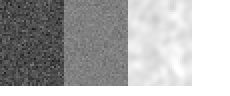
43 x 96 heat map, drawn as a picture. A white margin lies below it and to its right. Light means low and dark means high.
It is made of 1 by 3 panels. Panel 1,1: high, fine-grained. Panel 1,2: middling, fine-grained, faint in contrast. Panel 1,3: very low, blotchy, faint in contrast.
